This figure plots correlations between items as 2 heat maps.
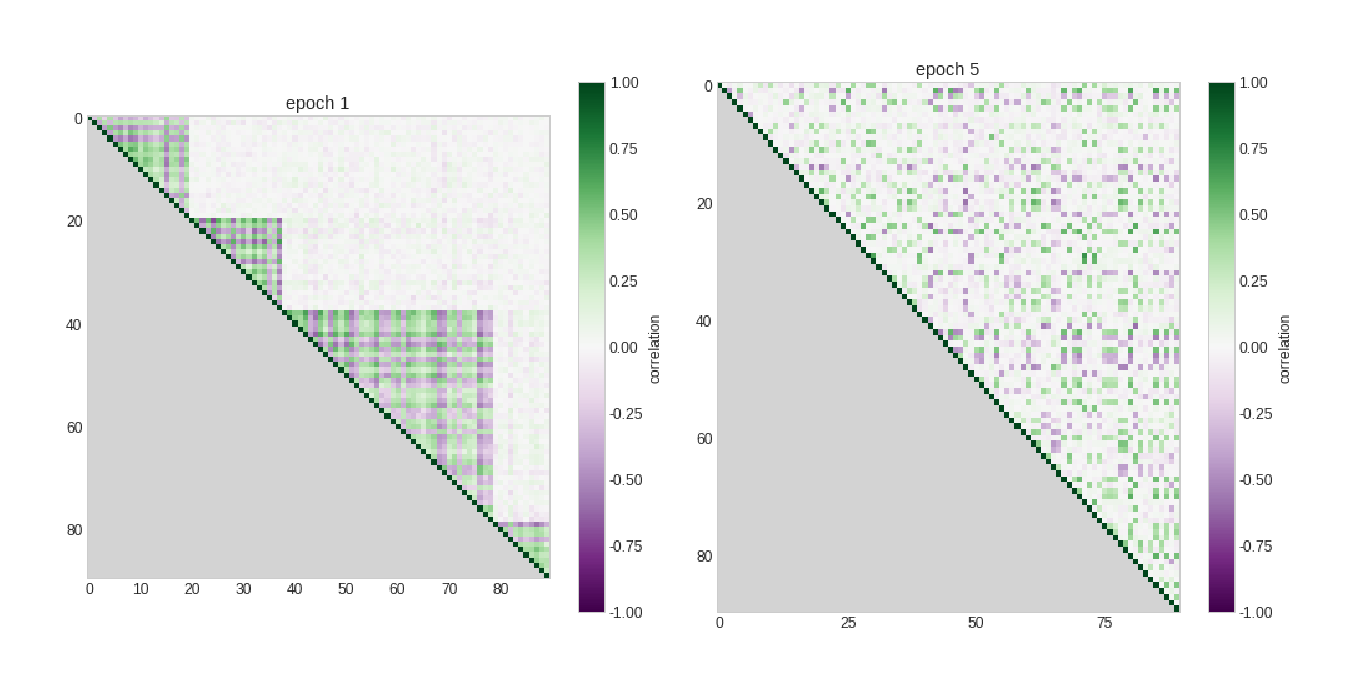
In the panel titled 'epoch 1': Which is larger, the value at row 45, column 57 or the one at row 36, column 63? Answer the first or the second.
the second
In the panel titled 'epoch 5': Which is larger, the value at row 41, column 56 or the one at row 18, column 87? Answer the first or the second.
the first
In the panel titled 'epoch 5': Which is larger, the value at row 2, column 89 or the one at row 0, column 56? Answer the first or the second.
the second
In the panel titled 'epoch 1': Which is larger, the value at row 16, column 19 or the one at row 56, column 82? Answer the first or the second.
the first
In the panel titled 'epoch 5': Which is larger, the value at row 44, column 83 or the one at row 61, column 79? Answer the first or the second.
the second
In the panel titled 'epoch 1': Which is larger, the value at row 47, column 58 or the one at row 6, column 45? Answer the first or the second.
the first
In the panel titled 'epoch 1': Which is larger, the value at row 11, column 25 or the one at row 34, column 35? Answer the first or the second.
the first
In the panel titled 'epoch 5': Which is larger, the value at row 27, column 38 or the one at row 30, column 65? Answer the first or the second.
the first
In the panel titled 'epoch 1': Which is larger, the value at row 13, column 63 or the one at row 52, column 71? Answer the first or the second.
the first
